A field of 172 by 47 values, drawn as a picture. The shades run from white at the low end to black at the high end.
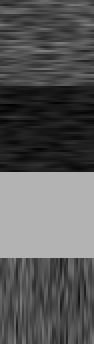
It is made of 4 by 1 panels. Panel 1,1: high, streaked across. Panel 2,1: very high, streaked across, faint in contrast. Panel 3,1: low, flat. Panel 4,1: high, streaked downward.
